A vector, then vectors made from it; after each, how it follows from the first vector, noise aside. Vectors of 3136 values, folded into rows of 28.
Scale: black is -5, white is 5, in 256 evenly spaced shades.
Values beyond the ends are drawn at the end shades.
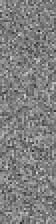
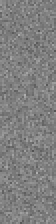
shrunk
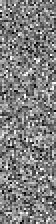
scaled up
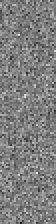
sign-scrambled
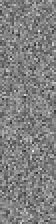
sign-scrambled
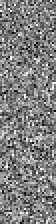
scaled up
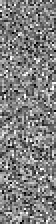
scaled up
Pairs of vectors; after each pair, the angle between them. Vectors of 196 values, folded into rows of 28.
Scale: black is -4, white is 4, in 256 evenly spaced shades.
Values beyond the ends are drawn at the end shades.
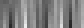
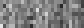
partly opposed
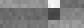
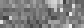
partly aligned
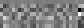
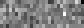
orthogonal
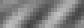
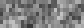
partly aligned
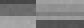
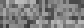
partly opposed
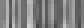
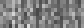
partly aligned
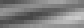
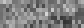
partly opposed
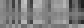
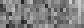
partly opposed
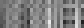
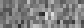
partly aligned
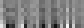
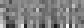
nearly parallel
